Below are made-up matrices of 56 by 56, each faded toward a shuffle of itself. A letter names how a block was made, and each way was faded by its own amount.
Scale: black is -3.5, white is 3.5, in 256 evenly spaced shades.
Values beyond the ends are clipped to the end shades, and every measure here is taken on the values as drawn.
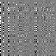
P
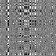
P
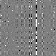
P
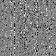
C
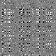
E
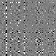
E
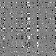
E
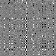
E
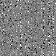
C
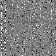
C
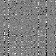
E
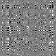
E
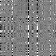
P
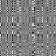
P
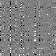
E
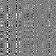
P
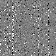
C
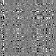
E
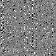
C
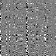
E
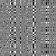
P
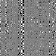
E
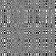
P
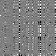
P
